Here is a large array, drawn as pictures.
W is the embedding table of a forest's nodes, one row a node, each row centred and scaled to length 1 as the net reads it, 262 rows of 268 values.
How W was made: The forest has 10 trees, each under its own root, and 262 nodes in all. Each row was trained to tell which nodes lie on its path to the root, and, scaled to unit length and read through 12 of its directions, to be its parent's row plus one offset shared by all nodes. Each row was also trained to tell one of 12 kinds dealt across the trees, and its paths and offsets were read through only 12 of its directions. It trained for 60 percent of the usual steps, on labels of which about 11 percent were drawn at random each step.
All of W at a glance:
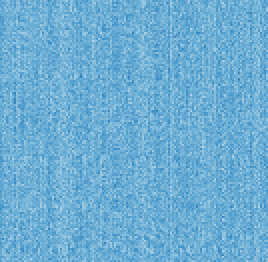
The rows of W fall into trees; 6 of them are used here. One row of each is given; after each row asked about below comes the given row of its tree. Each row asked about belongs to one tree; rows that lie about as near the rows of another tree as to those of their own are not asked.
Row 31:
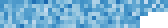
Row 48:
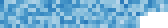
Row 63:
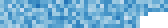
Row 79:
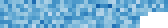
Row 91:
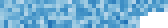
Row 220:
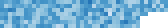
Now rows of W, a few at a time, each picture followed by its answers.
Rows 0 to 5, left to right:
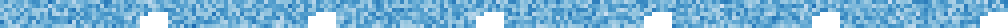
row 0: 31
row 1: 79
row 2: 63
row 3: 63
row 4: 31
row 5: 79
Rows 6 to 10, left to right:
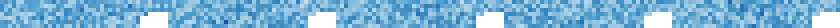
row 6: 63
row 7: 31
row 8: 31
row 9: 91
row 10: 31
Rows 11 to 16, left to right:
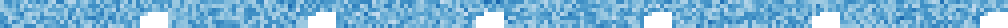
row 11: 31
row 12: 91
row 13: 48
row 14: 79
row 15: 220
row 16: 31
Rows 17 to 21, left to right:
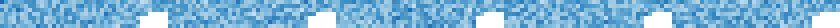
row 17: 48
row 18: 48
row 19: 31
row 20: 48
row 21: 63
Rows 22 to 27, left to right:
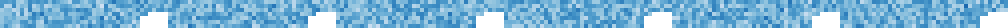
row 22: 63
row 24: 31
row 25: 31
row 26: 63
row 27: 79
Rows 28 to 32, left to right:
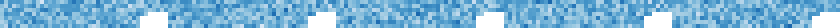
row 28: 48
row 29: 48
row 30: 220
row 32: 31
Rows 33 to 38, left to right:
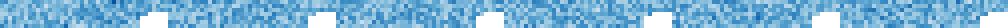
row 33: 220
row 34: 31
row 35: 220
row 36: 63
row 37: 31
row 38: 63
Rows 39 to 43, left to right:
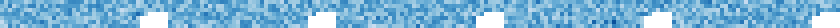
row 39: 48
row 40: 63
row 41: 31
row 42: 48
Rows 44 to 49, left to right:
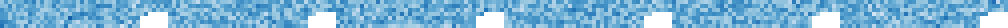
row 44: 220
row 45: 220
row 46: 220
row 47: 63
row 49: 48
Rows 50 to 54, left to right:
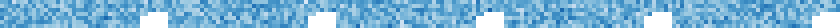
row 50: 79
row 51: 31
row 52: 63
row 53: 63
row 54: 220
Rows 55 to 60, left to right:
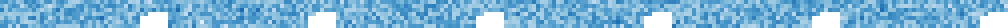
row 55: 31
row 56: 220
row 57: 31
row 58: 48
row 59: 220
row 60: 63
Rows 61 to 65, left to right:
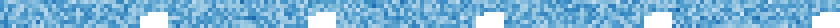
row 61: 31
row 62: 79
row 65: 220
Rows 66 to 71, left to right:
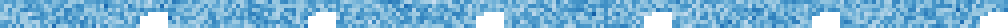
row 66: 63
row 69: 63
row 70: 31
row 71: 31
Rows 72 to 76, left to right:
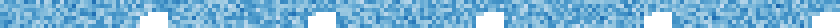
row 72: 63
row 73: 79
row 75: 220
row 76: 31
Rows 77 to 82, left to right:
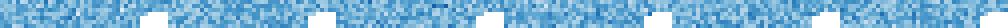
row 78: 31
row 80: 220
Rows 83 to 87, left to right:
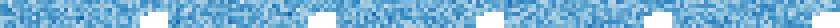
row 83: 91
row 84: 63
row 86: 48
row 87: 220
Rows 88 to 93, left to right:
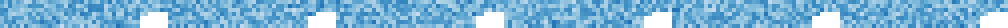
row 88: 220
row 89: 48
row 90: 48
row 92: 220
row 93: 91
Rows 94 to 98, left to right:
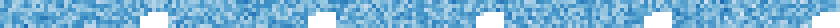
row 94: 220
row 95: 79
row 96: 79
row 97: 79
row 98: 91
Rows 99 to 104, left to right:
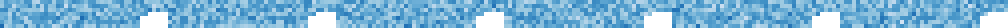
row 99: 220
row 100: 220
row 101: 91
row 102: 91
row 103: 220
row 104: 79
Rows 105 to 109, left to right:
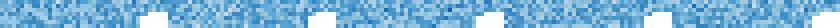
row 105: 48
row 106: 79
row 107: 48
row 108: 220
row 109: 91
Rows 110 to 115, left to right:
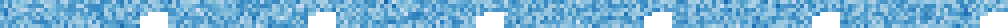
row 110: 220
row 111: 79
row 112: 220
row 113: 31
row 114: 63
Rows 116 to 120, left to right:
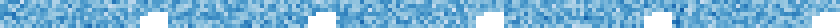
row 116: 91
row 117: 63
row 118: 91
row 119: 220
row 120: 63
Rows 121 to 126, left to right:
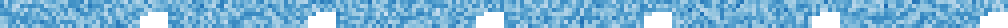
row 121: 91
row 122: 91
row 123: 79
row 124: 79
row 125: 48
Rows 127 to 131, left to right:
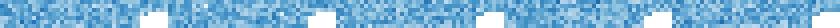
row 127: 91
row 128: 48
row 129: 220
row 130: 91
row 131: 220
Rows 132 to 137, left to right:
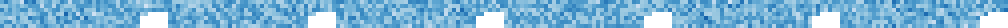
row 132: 79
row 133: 79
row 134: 79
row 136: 48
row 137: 63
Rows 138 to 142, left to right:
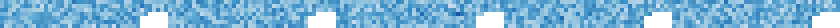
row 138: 220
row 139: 48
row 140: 79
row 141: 220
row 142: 220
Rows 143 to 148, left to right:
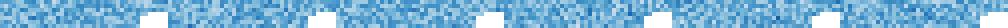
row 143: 79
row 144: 31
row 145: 63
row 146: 79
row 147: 48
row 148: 31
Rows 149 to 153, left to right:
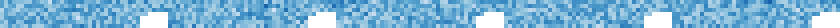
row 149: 63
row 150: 220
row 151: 48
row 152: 220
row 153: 48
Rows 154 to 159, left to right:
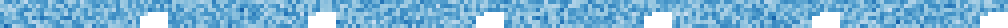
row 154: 63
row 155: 79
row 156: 63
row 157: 31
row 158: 31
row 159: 31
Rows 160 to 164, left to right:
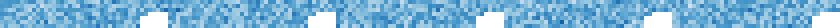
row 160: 31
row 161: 220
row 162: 220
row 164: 63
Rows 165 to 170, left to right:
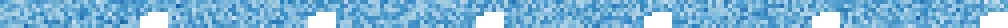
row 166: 48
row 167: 48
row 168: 31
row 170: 220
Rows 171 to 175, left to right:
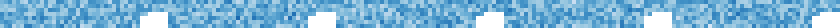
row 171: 79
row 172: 31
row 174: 220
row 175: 31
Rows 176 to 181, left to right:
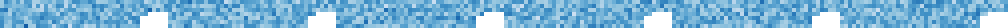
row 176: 220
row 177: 48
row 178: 31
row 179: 91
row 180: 79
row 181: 79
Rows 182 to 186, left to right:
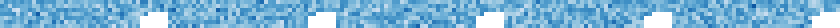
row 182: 63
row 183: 220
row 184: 31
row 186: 48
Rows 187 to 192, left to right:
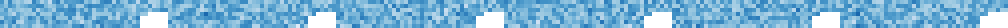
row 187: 31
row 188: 63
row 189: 79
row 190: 31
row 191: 220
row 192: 48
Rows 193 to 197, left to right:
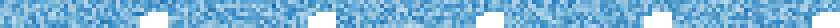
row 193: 48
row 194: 63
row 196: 48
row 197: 79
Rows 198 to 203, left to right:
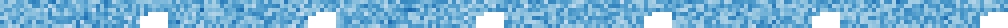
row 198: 31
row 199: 31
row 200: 63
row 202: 48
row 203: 31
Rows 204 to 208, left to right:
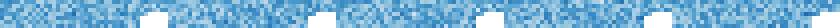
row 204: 79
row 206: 31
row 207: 31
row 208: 48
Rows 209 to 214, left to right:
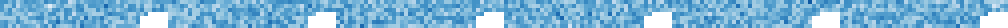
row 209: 63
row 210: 31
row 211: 220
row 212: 79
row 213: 48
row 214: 31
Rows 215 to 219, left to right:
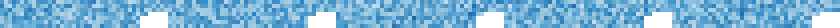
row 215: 91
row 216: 48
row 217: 79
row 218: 31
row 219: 31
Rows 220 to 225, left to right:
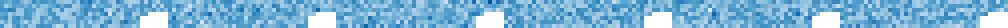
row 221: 31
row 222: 48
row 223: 220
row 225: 48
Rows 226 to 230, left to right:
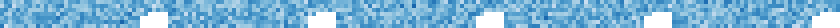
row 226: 220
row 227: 220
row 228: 48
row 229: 63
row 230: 31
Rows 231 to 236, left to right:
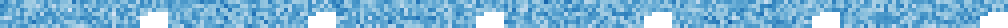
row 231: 79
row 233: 220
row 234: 63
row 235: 31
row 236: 220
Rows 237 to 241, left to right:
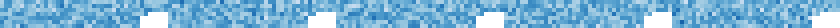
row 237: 31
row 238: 63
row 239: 63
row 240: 91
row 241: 79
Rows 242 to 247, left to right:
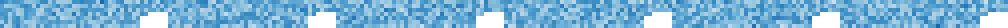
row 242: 220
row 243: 220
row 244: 79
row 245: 220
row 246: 31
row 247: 79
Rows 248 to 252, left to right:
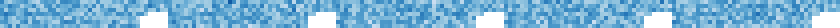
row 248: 48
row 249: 79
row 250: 63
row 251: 63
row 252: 220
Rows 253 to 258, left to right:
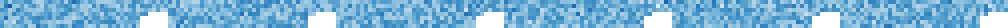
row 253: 48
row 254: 79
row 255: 91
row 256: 220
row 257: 63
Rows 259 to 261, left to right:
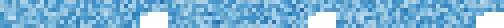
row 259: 79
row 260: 220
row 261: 31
